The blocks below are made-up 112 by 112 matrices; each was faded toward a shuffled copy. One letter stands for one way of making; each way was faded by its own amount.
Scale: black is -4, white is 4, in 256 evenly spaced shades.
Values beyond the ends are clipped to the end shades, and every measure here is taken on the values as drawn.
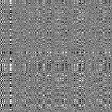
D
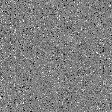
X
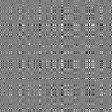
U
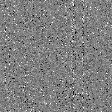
X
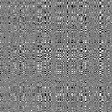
D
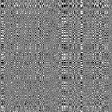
D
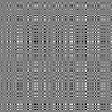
U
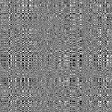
D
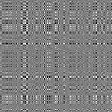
U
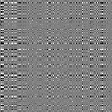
U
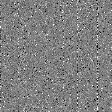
X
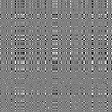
U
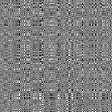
D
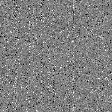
X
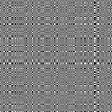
U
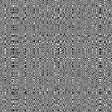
D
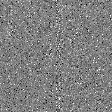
X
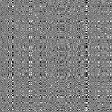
D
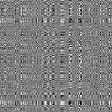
D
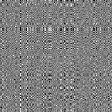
D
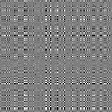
U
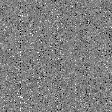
X
